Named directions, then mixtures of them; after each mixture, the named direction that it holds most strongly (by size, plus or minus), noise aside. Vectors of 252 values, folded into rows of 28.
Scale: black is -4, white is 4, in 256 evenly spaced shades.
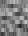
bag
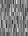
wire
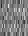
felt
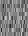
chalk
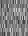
felt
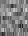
bag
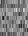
bag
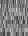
felt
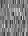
felt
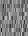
chalk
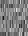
felt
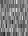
wire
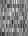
wire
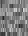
bag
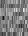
bag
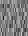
chalk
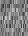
chalk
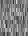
wire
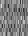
felt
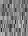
chalk
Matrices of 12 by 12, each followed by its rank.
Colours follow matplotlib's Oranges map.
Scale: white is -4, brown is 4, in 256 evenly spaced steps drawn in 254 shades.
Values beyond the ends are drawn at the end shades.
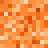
full rank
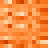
two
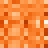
two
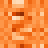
two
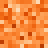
full rank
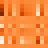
one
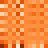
one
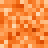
full rank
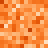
full rank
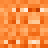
two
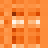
one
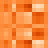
one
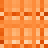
one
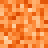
full rank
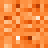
two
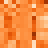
two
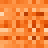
two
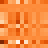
one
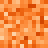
full rank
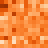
two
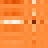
one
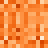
two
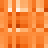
one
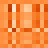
one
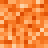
full rank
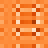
one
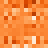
two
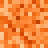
full rank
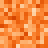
full rank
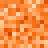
full rank
